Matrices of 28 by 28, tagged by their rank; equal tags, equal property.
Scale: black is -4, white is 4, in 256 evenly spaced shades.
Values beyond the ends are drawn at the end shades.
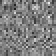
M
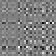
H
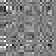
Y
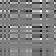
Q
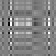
Q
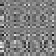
H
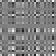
Q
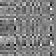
Y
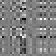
H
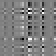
Q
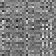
Y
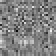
M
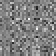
M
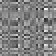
H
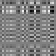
Q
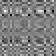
H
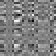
H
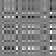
Q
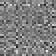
M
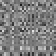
Y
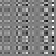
Q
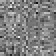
M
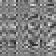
Y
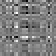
H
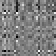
Y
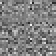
M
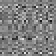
Y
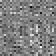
M
